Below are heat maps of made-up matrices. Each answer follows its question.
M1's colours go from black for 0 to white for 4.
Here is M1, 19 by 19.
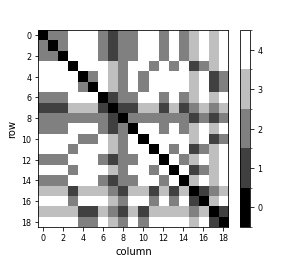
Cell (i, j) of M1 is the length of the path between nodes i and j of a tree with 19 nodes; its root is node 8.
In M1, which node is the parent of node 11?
15
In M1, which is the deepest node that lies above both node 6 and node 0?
7
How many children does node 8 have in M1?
3
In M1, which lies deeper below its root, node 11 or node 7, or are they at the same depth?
node 11
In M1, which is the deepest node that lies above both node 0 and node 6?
7
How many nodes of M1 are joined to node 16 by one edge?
1
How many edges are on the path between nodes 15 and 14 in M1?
3
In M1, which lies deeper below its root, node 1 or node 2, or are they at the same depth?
the same depth
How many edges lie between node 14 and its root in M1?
2
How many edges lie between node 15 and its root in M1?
1
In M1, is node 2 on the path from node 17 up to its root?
no
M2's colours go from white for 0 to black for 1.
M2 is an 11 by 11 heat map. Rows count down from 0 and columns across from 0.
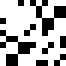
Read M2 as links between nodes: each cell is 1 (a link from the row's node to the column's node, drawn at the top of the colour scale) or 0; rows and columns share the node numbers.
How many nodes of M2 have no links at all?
0
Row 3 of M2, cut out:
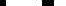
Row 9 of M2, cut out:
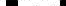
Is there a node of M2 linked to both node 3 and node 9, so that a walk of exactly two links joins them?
no
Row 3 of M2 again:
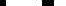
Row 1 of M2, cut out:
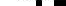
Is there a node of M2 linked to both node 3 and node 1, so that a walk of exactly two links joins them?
no
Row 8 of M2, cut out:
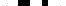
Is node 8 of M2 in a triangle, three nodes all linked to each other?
yes
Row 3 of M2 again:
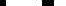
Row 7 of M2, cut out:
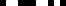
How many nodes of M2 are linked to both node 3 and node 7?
2
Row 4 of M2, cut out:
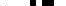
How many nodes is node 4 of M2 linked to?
3
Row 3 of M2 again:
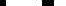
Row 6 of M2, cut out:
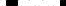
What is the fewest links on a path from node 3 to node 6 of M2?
3
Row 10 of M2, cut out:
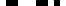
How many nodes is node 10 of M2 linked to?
5
